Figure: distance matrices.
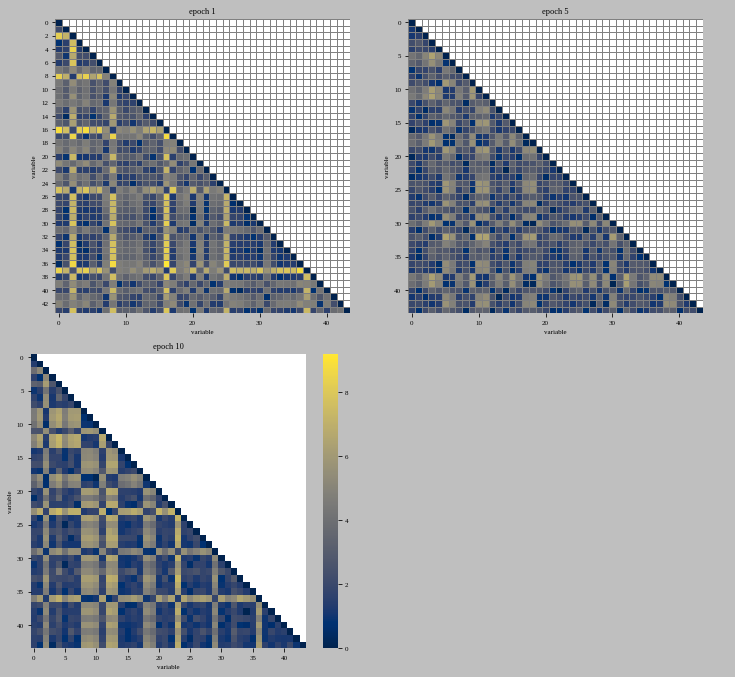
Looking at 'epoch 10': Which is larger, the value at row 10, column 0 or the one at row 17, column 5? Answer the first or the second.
the first
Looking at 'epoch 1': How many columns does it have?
44
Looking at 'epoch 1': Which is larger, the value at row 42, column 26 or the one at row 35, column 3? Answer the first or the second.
the first
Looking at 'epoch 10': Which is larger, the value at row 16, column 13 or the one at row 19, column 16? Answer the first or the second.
the first
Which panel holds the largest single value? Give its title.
epoch 1
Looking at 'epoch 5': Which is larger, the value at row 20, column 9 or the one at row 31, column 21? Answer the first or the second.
the first
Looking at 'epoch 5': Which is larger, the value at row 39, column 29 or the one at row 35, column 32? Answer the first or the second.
the first
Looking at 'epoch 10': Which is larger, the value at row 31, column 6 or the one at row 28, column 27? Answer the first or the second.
the first
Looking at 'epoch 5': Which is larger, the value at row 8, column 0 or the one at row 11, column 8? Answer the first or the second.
the second
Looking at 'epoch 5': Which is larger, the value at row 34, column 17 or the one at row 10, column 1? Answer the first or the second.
the second
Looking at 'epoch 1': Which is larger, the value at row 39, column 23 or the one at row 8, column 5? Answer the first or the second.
the second
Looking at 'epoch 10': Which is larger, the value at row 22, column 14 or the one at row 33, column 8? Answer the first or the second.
the second
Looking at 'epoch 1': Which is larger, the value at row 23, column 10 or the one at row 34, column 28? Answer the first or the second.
the first
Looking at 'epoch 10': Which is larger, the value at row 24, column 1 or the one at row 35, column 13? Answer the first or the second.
the second
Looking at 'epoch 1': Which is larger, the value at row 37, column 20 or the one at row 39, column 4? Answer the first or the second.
the first
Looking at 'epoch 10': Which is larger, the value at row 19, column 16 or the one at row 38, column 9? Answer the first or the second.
the second
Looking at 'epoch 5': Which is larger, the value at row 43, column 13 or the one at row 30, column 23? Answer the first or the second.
the second
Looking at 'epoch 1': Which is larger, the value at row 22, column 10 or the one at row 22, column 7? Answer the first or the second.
the second
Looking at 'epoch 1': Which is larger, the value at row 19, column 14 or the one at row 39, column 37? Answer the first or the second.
the second
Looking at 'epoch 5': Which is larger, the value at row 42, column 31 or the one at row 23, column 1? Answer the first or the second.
the first
